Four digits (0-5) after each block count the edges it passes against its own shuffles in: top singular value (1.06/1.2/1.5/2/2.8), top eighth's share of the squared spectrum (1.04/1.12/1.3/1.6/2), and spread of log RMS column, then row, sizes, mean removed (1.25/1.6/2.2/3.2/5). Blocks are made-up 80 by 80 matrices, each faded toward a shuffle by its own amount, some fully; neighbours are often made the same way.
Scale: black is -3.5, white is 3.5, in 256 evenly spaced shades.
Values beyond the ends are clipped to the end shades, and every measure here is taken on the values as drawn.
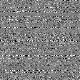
2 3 0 4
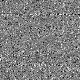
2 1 0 2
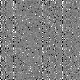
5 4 3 1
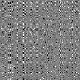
5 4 3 2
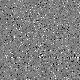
3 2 0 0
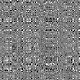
5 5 3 3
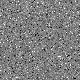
1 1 0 0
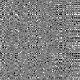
5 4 3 3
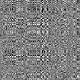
5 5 3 3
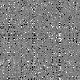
4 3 2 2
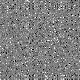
3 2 1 1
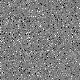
3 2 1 0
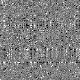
4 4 2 2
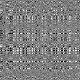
5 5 3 4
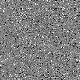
3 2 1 1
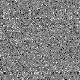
3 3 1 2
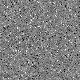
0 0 0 0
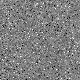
0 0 0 0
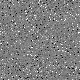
1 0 0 0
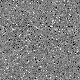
1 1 0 1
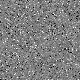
0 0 0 0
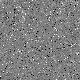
1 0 0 0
